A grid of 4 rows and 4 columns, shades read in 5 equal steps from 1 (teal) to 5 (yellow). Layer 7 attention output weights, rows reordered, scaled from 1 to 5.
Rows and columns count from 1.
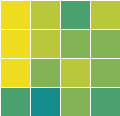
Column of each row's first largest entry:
1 1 1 3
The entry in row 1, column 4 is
4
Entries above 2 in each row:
3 4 4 1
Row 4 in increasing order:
1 2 2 3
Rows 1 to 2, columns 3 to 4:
2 4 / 3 3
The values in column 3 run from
2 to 4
